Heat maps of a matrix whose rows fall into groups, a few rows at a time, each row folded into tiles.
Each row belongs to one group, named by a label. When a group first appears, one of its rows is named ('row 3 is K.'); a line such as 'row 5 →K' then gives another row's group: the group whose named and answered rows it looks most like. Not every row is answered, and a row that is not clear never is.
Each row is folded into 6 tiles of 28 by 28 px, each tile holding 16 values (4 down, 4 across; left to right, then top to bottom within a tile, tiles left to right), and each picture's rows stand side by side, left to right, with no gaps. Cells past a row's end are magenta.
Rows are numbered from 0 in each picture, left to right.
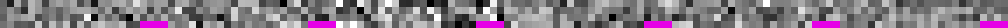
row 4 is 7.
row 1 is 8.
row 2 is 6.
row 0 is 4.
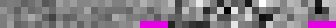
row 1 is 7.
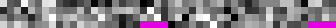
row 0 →6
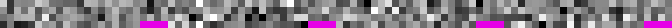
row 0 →7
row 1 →6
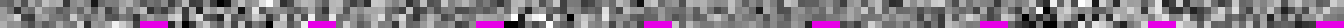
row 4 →6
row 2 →7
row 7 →6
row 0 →8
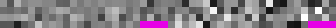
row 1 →6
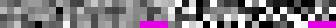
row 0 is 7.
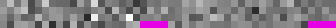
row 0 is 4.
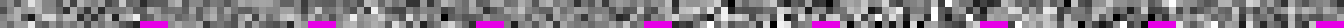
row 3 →4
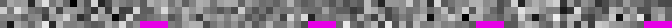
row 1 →6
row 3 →6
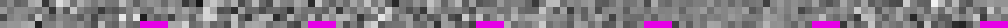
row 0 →6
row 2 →6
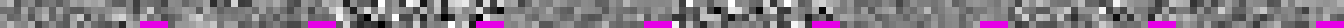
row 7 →6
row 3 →6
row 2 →8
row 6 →4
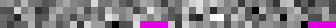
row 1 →6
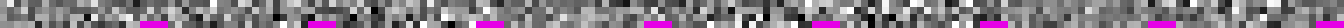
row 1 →8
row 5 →8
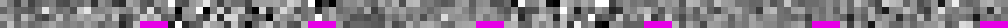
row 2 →8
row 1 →7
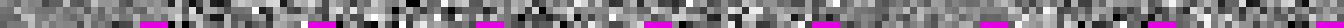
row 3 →8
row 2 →7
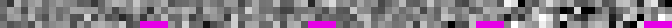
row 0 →4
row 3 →7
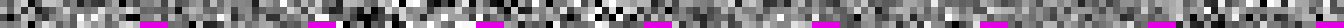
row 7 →8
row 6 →4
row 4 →8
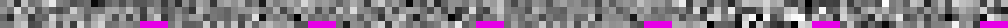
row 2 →4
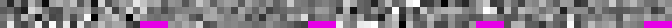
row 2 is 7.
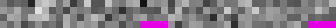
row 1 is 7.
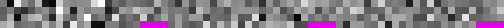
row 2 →4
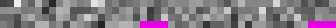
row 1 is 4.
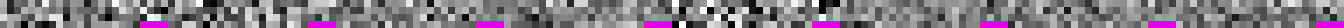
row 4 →7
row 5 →7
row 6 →7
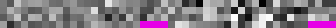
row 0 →4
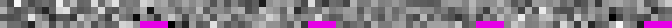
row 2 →4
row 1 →7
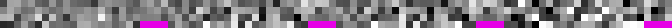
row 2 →4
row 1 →4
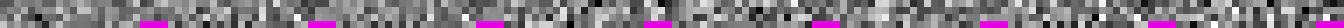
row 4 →6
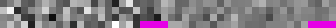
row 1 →7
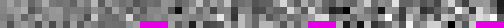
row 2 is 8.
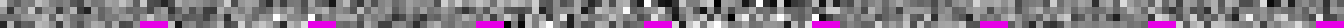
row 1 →8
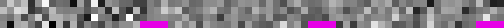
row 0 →4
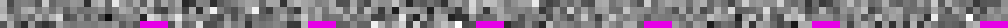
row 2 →4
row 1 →6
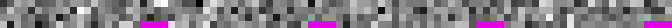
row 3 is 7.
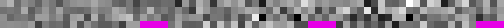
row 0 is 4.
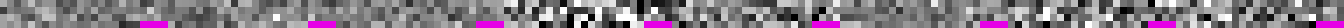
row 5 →7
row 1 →8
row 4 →4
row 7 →6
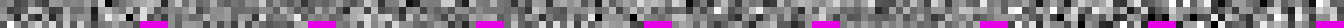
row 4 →6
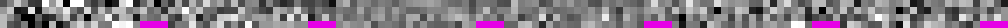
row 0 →8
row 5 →7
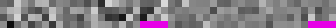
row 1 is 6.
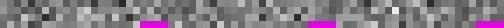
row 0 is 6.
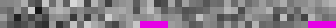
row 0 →8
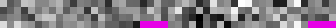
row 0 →6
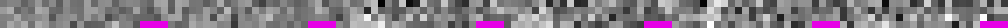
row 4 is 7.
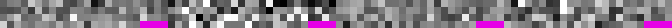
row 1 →6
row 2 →4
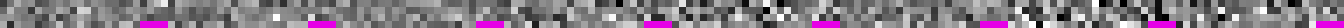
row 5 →4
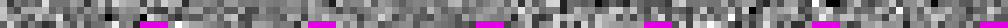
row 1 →7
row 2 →6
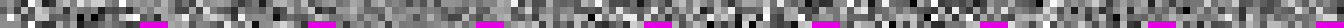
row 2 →4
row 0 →6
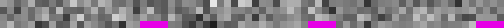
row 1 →8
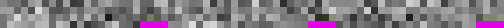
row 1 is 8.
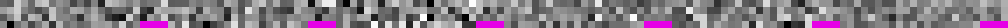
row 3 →4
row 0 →4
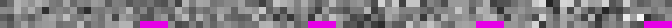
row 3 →6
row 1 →4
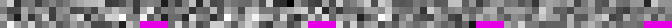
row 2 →6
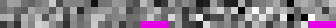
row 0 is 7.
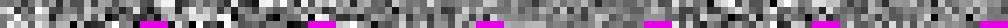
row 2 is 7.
